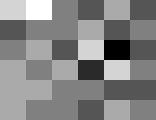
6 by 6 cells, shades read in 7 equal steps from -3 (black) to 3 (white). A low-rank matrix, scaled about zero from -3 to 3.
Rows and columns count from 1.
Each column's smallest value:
-1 0 -1 -2 -3 -1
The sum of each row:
4 -1 -2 2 0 1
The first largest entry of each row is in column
2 4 4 5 1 1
